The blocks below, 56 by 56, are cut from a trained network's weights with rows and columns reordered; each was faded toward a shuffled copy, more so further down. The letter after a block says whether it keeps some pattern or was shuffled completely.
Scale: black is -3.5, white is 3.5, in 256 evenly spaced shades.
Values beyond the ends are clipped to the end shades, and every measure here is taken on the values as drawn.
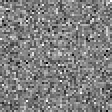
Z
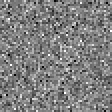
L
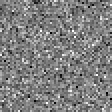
L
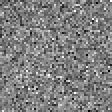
L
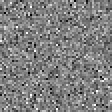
Z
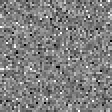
L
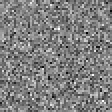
Z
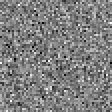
L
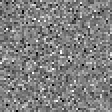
L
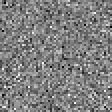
Z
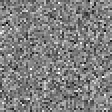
Z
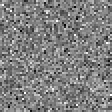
L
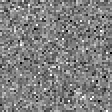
L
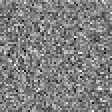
Z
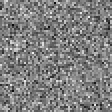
Z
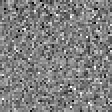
Z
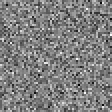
L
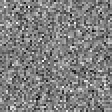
L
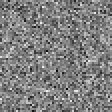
L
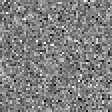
Z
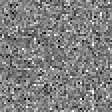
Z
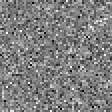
L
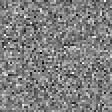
L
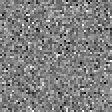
L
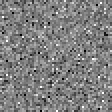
L
